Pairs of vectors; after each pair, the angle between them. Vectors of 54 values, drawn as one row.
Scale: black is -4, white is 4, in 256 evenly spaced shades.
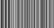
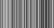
orthogonal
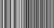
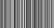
partly aligned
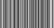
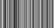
partly aligned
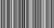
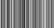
nearly parallel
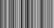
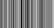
nearly parallel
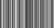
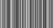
orthogonal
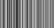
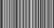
orthogonal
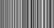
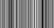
partly opposed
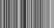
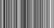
nearly parallel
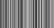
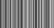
nearly parallel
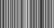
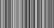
orthogonal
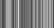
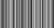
partly aligned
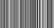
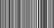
nearly opposite
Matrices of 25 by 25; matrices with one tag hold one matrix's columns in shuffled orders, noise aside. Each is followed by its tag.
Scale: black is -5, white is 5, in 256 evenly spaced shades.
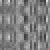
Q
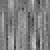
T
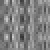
Q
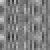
Q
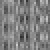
Q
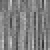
T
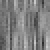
T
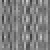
Q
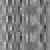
Q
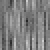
T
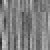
T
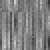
T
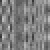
Q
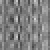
Q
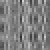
Q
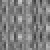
Q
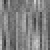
T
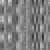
Q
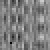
Q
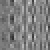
Q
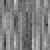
T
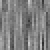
T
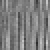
T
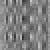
Q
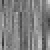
T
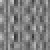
Q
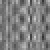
Q
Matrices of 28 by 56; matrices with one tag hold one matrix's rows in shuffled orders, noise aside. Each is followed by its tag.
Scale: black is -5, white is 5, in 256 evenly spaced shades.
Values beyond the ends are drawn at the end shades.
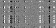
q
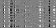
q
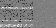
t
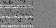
t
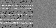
t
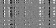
q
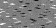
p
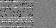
t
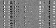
q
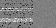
t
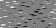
p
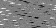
p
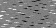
p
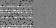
t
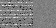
t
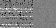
t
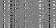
q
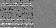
t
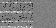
t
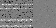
t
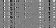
q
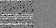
t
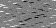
p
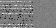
t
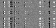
q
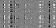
q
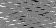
p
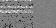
t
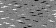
p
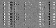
q
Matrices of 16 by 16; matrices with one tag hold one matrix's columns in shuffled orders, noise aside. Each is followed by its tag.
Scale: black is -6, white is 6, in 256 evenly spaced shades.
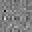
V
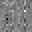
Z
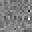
V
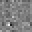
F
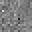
Z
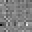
F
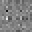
V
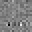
F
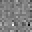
F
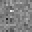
Z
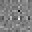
V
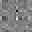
V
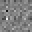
V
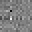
V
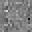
Z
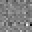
F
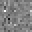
Z
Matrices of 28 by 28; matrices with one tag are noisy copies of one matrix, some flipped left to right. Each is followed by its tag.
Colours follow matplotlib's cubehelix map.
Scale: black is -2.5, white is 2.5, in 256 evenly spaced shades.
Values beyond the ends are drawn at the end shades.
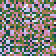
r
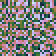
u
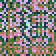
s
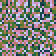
u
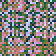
s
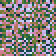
r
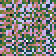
r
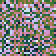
r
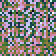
s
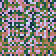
s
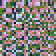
u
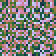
u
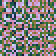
u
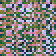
r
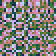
u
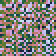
r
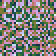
u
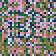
s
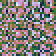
u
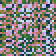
r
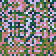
s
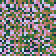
r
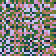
r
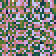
u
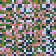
r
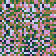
r
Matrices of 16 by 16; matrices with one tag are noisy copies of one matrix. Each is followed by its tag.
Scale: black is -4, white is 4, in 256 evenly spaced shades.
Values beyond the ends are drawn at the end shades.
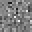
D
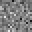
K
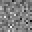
K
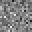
K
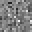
D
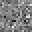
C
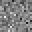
K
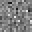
D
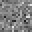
C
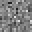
D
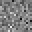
K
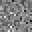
K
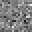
C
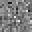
D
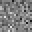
K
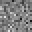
K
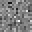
D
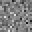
K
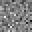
K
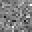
C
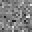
C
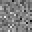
K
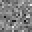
C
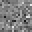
C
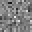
D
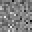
K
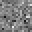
C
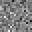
K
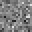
C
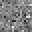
C
